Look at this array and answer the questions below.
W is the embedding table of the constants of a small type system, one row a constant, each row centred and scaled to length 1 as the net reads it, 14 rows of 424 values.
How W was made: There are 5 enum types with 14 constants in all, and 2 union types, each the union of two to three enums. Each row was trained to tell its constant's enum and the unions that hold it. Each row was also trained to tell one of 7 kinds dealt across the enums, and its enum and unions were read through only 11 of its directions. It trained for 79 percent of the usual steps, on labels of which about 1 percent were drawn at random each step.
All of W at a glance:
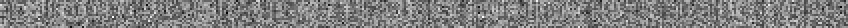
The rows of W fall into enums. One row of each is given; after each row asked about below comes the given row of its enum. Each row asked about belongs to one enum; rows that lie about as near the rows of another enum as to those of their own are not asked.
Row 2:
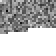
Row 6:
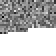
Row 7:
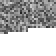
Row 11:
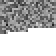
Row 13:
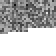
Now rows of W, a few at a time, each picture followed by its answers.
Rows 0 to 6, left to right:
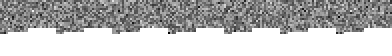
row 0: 11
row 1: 7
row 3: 7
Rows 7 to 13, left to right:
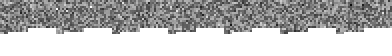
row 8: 2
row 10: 13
